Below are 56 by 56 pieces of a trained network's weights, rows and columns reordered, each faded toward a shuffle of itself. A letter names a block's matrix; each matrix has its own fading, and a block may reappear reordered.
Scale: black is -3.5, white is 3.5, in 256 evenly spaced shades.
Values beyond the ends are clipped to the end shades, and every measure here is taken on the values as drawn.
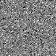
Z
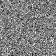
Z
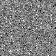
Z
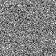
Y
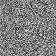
Y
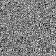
Y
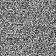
Y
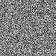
Y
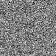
Y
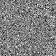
Z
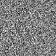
Y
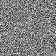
Y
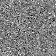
Z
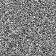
Y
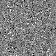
Z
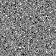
Z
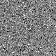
Z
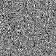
Z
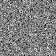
Z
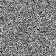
Y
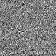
Y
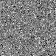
Z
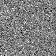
Z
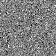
Z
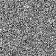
Y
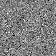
Z
